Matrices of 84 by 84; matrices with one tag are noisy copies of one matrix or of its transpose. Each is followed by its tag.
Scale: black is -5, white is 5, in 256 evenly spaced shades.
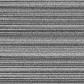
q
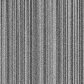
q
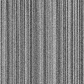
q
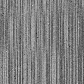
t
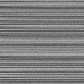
q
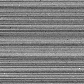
q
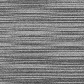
t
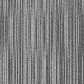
t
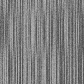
t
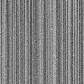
q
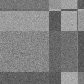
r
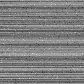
q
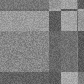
r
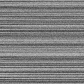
q
